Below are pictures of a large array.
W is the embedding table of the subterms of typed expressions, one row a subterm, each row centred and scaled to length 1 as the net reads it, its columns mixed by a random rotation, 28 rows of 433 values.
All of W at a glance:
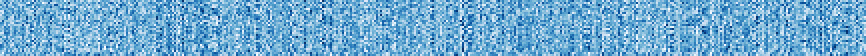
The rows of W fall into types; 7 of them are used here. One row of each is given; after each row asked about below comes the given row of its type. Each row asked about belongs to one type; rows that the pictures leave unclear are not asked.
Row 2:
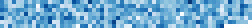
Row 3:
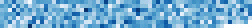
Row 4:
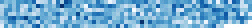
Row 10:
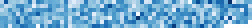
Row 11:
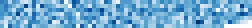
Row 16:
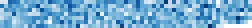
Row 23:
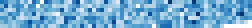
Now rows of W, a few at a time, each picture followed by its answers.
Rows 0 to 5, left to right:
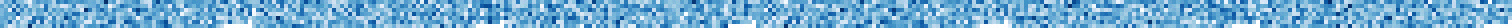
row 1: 16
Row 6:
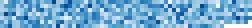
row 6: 16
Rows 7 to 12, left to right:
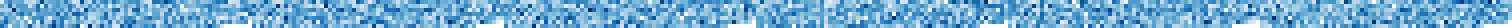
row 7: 3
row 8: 11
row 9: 3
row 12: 10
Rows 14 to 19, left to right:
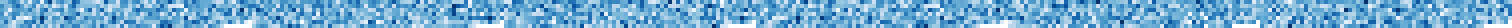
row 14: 23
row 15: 16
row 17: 23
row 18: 2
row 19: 3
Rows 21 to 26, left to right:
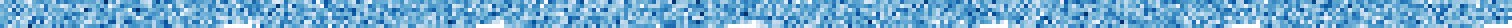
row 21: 3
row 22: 11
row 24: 4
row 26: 16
